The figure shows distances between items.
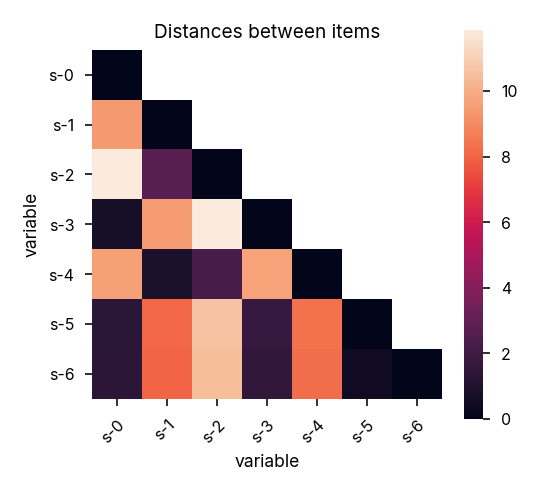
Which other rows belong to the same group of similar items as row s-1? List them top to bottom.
s-2, s-4
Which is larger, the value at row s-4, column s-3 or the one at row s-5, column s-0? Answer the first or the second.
the first
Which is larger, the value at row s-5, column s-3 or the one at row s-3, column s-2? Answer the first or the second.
the second
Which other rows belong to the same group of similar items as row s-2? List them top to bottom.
s-1, s-4
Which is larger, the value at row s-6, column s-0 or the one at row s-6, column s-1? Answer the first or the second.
the second
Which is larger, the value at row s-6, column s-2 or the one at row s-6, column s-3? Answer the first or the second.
the first
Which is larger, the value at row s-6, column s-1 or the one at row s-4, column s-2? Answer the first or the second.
the first
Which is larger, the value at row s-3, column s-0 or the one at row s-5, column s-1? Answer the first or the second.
the second
